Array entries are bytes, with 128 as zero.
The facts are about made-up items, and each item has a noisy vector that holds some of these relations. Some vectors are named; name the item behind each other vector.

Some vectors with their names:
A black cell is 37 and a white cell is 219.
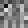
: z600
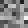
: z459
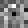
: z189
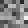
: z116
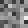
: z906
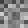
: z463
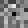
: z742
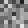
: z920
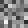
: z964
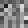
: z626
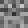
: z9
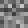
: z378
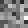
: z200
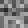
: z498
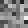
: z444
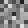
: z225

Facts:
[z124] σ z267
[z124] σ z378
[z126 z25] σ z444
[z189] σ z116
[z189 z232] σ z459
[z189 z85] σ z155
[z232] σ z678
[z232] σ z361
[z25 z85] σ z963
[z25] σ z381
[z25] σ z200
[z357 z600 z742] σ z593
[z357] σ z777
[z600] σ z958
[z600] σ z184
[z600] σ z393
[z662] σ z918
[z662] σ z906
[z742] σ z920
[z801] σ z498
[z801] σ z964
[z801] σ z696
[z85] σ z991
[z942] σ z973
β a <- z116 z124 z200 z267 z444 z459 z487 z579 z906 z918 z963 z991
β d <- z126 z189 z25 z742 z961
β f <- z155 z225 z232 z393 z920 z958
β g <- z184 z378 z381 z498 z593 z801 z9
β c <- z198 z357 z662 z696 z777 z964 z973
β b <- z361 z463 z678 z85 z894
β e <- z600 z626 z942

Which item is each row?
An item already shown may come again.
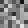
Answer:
z155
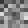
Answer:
z85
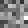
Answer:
z267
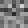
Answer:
z381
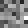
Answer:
z963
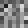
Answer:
z626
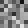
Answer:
z155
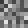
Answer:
z357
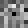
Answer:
z25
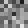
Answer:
z920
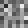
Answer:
z942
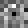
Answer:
z189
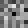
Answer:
z126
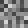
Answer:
z777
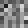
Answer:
z626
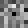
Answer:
z25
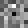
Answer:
z961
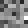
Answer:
z991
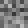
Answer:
z593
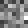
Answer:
z124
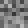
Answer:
z593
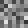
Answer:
z198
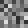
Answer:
z662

